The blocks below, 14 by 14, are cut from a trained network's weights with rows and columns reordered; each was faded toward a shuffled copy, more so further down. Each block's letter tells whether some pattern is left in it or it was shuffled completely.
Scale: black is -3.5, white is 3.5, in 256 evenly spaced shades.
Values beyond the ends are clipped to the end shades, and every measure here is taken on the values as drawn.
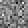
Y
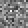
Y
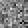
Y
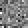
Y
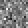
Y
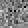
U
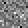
Y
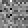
U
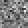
Y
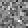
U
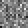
Y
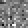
U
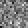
Y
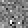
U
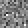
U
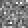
Y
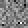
U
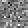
Y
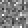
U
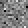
Y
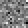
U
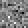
Y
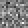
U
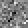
Y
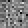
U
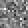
U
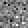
Y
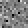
Y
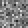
Y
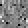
Y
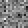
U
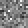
Y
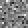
Y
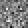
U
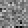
U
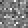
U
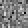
Y
